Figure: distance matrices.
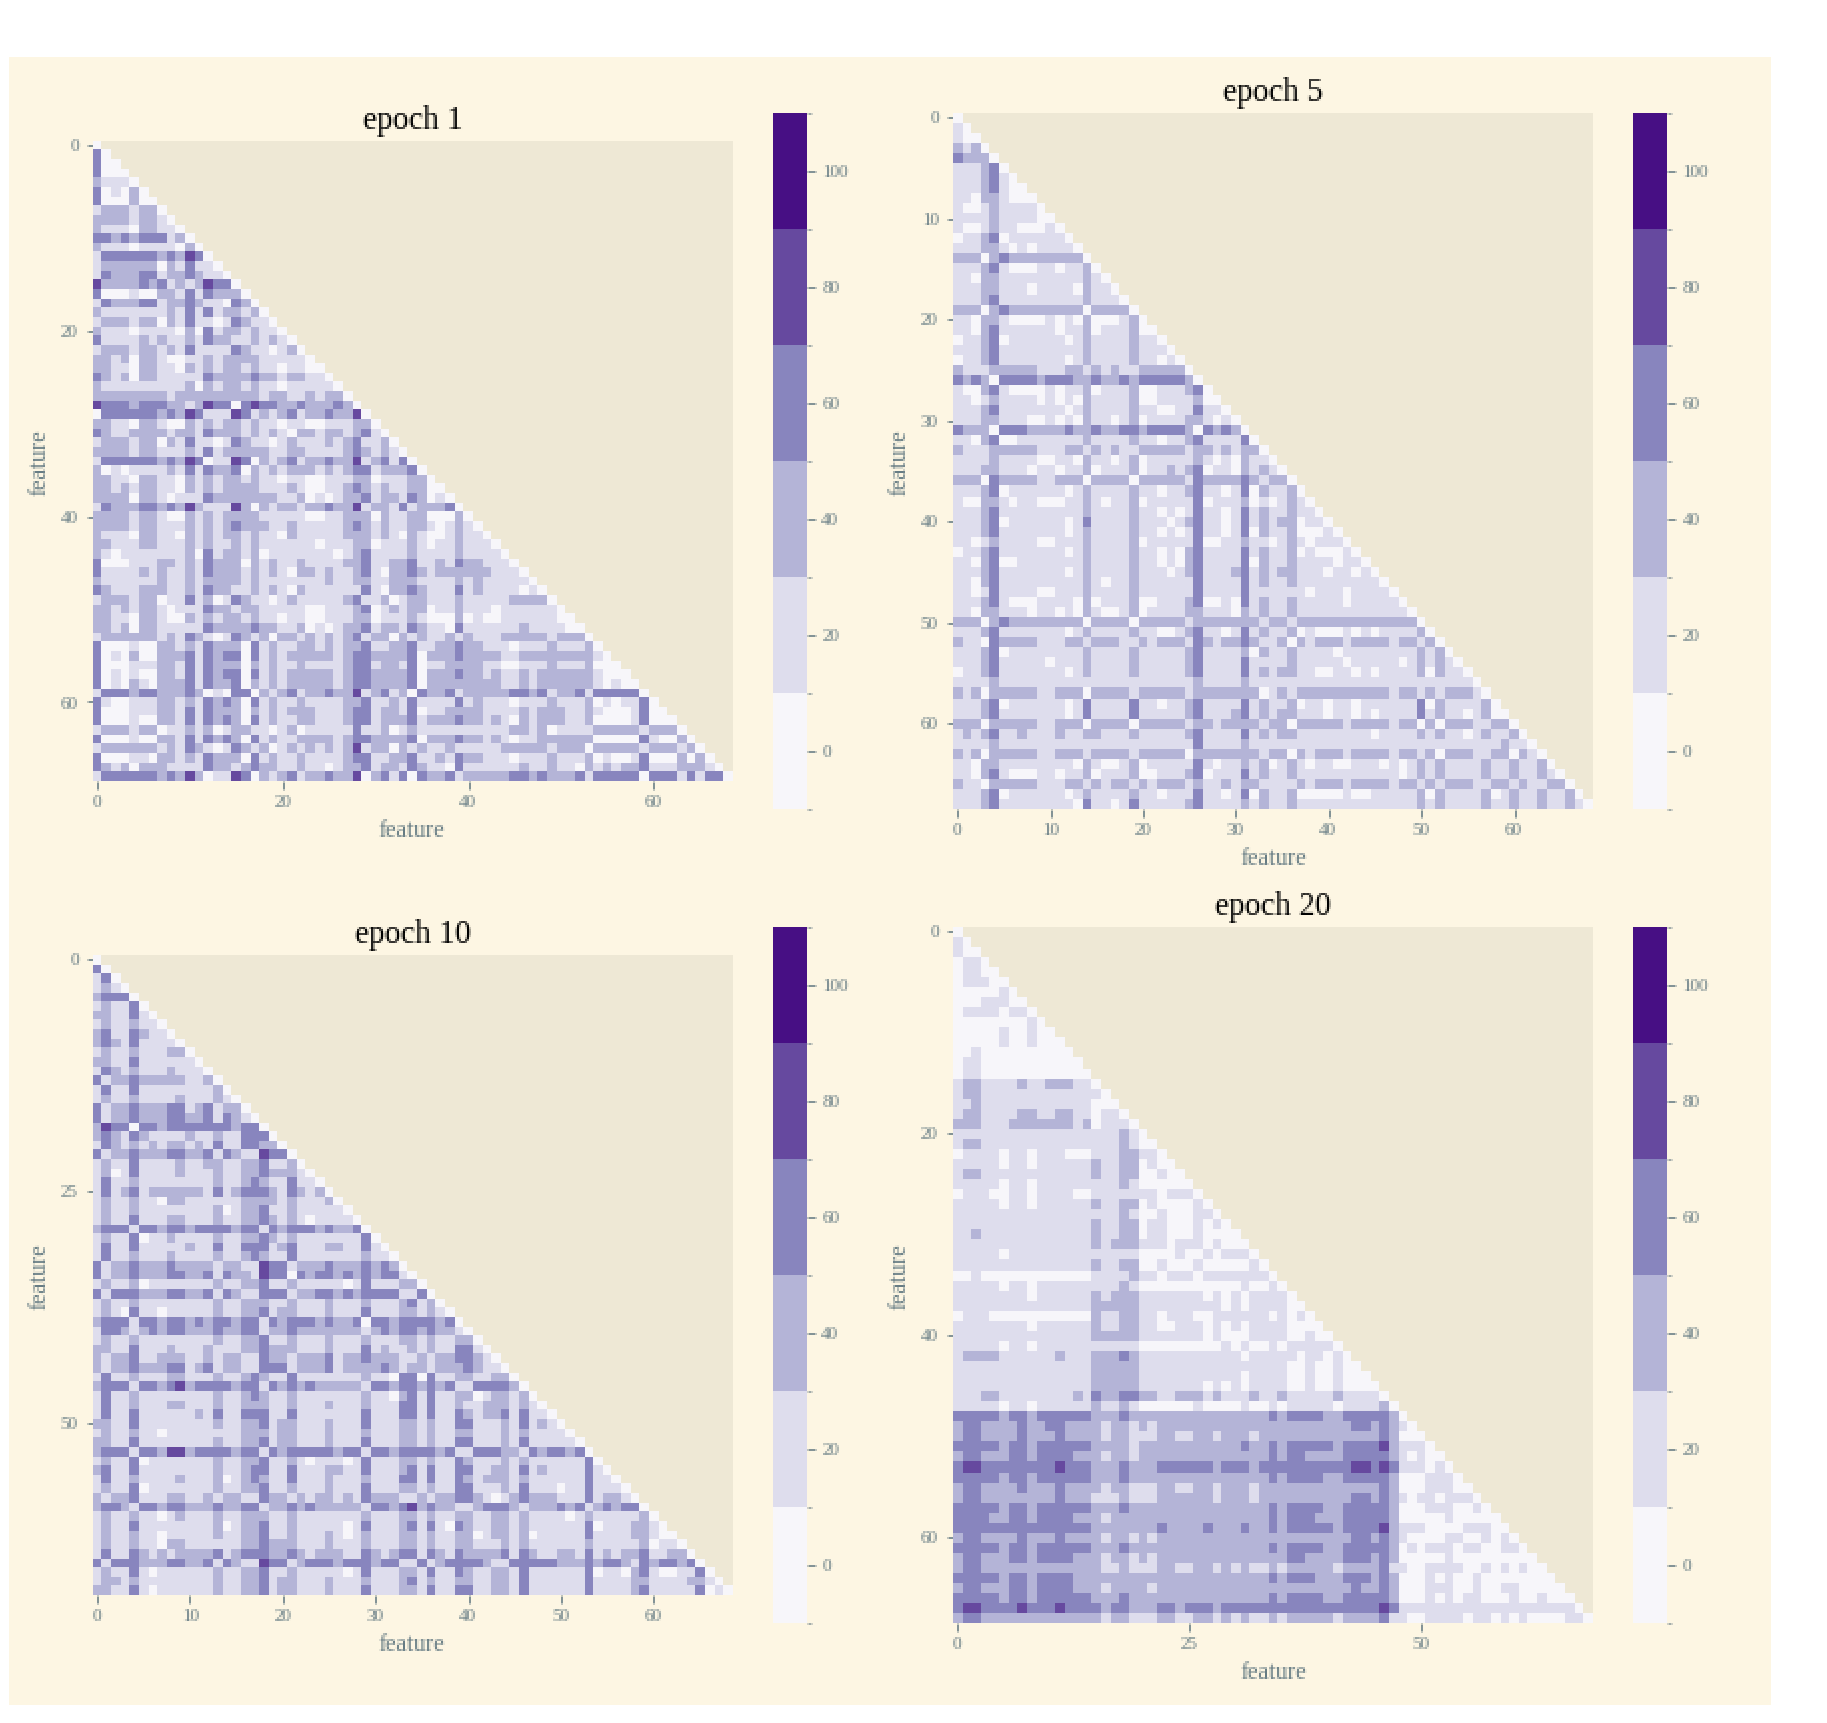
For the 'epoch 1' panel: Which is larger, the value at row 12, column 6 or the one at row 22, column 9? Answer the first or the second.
the first
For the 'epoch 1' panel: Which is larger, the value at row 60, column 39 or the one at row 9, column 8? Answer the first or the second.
the first
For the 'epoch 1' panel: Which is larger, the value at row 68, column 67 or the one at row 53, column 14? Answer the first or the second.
the first
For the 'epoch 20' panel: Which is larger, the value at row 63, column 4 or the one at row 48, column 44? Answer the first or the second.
the second
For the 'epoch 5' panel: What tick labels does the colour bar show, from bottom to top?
0, 20, 40, 60, 80, 100
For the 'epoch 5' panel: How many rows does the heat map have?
69
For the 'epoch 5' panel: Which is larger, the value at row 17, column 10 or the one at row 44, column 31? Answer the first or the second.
the second
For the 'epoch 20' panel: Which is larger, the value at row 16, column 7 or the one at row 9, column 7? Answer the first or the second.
the first
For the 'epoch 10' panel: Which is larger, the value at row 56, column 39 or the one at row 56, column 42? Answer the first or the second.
the first
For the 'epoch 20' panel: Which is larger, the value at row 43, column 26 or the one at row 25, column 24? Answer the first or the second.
the first
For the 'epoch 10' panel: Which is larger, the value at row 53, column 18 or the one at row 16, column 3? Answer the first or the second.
the second
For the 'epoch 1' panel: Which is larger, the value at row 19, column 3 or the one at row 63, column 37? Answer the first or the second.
the first
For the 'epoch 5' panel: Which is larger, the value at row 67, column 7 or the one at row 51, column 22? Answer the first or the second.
the first
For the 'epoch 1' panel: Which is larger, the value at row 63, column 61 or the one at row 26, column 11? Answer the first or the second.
the first
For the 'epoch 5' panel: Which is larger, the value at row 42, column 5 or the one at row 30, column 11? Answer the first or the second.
the first
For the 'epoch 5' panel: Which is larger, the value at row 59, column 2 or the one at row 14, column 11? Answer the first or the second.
the second
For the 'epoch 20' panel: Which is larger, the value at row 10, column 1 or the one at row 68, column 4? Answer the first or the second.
the second
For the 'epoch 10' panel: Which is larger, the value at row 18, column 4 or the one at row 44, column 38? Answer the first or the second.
the second
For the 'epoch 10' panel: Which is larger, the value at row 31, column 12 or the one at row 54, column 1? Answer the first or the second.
the second
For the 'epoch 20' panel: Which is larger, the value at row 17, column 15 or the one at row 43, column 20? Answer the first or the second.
the second
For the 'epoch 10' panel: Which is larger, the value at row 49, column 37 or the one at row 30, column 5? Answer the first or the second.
the first
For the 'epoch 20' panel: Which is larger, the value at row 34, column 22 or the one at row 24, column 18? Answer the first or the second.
the second
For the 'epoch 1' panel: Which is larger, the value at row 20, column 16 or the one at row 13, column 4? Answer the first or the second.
the second
